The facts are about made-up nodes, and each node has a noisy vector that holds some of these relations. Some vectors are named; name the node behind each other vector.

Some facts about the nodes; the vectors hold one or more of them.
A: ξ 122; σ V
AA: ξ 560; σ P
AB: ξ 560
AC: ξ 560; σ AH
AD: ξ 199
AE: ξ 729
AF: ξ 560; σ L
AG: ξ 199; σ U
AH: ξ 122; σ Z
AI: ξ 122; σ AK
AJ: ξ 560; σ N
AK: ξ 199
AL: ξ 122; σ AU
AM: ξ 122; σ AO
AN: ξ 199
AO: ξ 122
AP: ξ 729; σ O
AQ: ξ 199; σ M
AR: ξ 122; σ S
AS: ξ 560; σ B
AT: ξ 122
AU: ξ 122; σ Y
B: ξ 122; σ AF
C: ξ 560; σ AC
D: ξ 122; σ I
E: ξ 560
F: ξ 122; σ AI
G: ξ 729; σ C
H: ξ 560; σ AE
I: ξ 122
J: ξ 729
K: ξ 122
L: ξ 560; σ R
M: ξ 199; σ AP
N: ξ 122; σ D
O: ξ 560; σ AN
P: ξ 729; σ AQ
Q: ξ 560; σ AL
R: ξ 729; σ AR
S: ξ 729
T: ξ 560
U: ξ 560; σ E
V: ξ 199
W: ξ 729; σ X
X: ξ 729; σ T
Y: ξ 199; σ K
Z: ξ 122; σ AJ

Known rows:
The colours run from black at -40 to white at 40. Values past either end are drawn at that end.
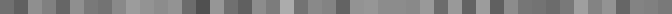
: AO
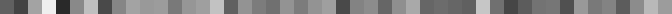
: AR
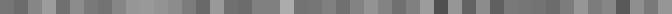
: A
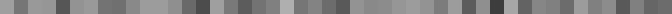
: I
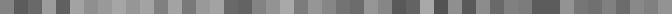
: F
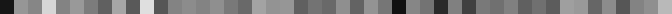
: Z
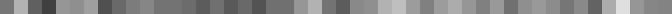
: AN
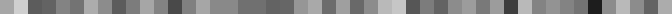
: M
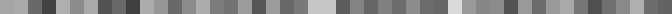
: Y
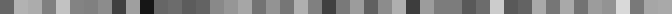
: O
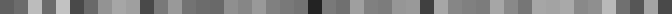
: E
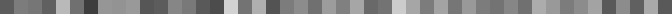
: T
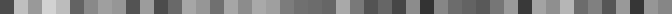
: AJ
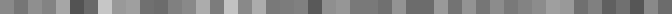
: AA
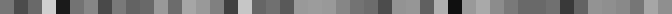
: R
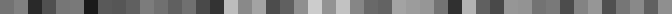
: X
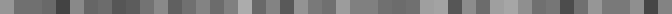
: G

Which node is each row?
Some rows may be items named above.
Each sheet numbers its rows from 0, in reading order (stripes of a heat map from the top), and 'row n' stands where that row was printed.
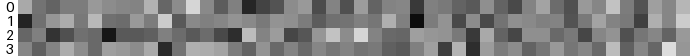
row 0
B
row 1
AH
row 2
X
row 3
L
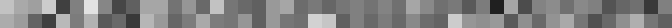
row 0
D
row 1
Y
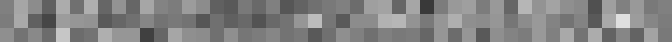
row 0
AG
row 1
AN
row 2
AS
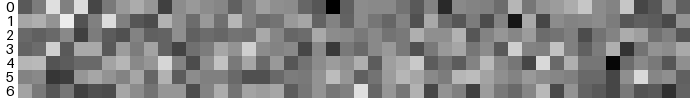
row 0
U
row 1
N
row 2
S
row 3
AC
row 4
AQ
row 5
AK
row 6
P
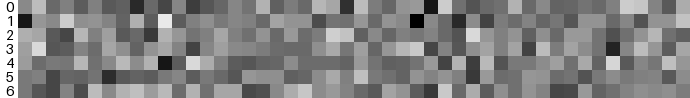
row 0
AP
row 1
Z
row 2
Y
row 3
M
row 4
AF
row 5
W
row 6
AI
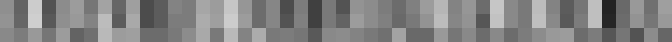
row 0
C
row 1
C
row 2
AA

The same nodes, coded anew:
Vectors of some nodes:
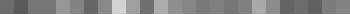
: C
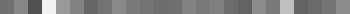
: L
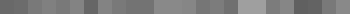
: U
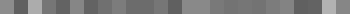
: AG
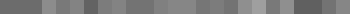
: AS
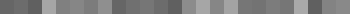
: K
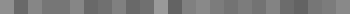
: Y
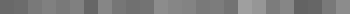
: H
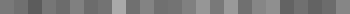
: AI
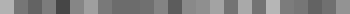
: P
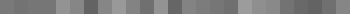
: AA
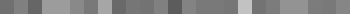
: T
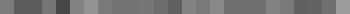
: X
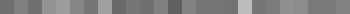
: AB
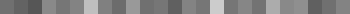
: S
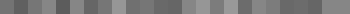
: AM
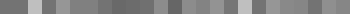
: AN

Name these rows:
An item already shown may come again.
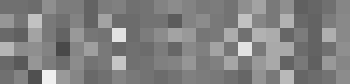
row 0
AS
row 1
O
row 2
N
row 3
AP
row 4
D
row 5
L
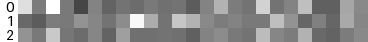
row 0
M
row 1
AJ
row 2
O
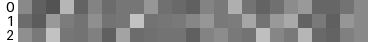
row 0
R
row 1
D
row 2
O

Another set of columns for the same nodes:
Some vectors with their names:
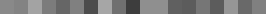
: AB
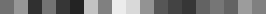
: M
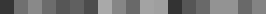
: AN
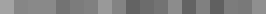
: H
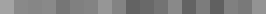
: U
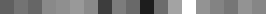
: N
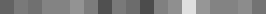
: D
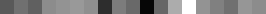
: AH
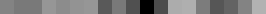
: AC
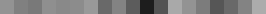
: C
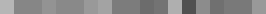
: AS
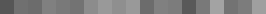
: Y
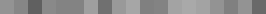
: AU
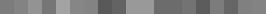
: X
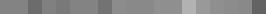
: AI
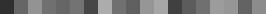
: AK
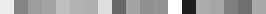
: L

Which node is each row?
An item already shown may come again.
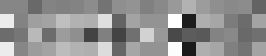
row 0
F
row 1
L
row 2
S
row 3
L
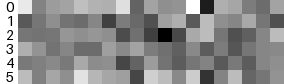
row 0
L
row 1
I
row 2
AJ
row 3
AA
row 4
G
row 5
R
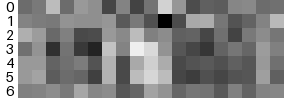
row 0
S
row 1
AC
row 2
O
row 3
M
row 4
P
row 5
AP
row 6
W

